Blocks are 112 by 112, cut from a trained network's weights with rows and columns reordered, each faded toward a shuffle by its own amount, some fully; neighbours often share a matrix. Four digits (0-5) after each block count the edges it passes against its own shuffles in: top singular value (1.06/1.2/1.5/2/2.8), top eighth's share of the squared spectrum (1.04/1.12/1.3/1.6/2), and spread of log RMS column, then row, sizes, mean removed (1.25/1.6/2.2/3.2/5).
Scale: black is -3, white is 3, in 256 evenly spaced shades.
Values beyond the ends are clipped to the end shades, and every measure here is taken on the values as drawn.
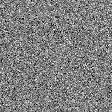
2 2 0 0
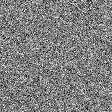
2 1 0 0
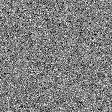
0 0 0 0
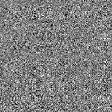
3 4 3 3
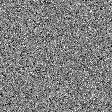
0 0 0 0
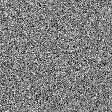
0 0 0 0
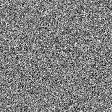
1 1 0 0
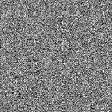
3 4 2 1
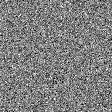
1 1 0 0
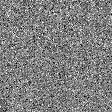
0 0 0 0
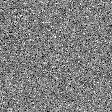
0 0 0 0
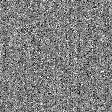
2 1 0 0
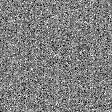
1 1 0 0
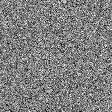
2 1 0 0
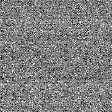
2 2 2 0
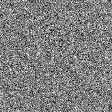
2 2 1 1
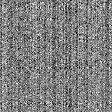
4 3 1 3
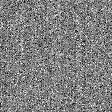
1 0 0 0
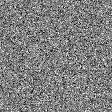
1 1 0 0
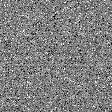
1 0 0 0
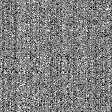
3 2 0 2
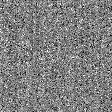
1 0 0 0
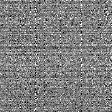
3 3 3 1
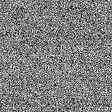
1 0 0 0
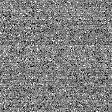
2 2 2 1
